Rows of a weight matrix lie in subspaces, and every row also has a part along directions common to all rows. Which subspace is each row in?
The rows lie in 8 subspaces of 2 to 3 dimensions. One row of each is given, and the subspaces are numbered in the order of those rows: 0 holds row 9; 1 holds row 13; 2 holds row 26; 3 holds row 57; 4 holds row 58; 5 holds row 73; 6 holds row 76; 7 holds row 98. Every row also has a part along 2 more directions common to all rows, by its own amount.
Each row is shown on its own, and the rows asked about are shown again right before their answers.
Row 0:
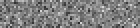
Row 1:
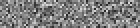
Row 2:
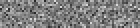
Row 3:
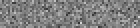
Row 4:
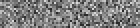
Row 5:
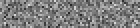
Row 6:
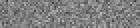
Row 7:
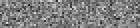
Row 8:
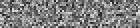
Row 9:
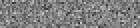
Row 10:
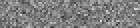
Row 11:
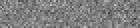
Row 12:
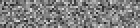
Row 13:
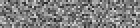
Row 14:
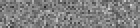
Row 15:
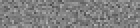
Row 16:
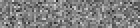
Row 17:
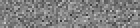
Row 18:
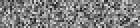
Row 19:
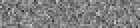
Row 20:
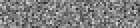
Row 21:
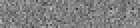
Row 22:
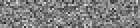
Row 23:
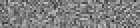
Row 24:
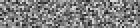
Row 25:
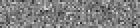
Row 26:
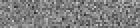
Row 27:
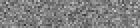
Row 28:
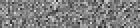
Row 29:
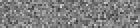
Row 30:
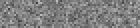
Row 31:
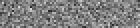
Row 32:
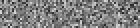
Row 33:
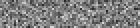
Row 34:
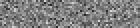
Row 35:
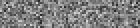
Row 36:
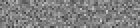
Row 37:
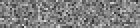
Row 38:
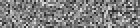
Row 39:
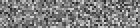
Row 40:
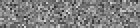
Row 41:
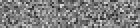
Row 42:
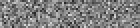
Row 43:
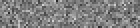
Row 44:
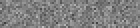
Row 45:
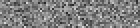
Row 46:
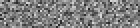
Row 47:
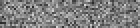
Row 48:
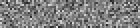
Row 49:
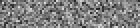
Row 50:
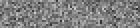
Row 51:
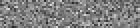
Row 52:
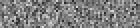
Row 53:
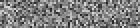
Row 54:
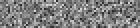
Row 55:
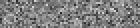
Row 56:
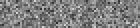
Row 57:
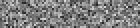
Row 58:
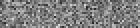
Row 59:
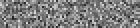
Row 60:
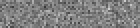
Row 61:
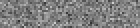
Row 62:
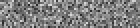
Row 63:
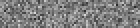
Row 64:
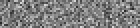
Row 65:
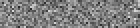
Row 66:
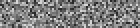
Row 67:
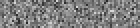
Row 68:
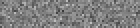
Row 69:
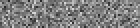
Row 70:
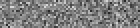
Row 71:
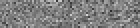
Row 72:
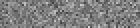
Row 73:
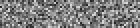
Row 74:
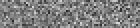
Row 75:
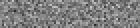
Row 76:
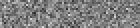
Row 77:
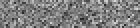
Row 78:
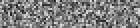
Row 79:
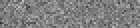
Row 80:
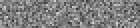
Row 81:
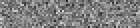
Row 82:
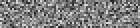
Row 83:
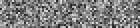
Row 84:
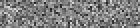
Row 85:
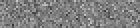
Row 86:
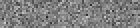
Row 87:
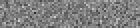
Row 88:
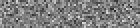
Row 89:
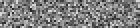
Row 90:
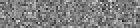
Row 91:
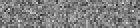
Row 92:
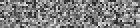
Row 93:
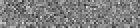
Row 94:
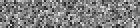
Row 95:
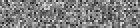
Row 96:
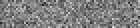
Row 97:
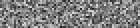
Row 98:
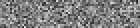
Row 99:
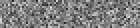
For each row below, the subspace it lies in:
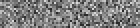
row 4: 2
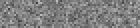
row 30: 5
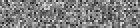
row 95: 0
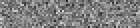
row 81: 1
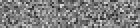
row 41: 2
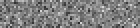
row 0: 0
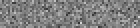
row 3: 0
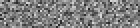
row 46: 1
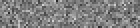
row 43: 5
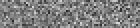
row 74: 2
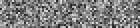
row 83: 4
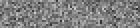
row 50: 3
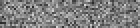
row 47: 4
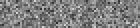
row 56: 4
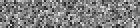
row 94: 0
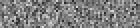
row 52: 6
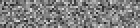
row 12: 7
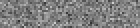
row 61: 7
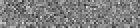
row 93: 4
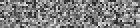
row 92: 7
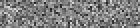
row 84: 2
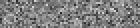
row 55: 6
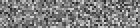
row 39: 2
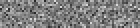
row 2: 5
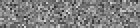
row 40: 7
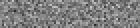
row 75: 2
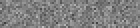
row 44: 4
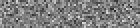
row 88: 6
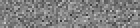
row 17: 3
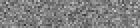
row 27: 5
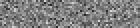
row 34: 2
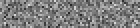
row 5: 5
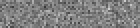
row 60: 0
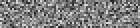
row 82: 1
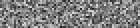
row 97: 3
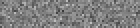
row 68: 1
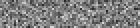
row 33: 3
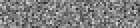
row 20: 6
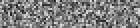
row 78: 5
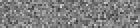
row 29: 2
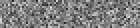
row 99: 6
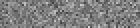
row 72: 1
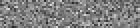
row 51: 2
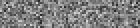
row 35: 5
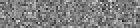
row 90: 7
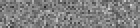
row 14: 0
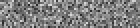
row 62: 2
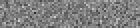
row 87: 3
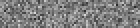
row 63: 5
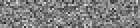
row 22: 7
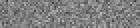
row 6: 1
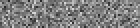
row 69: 6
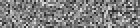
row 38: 4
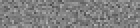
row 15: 2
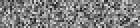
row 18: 6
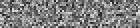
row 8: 1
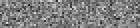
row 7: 3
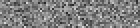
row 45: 7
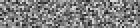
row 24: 6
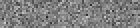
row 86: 3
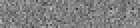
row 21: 6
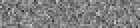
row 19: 5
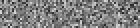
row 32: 0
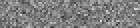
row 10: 3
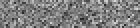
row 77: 3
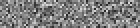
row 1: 4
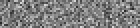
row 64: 4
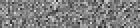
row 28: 1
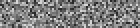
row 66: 5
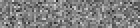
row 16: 3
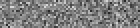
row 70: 0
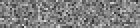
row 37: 7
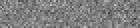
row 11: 0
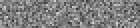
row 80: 6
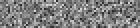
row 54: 4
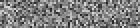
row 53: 2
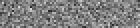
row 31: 7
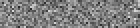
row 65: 7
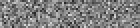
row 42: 6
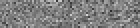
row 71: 3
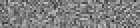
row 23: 1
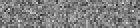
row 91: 5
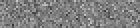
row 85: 4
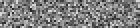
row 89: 7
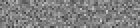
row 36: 3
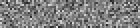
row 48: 1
